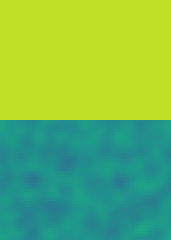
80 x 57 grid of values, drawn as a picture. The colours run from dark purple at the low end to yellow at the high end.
The table splits into 2 rows of 1 panel. Panel 1,1: very high, flat. Panel 2,1: middling, blotchy, faint in contrast.
